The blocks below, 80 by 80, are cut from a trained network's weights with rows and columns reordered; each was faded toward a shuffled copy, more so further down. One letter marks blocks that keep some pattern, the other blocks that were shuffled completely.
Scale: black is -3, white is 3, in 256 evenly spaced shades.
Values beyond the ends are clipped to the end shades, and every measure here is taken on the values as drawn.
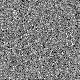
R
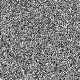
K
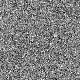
R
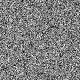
K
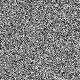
K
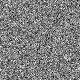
R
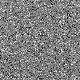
K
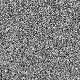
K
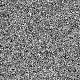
K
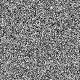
K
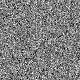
R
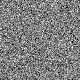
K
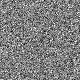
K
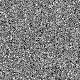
R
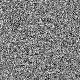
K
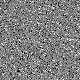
R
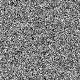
R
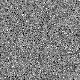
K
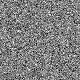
R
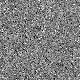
R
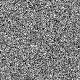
R
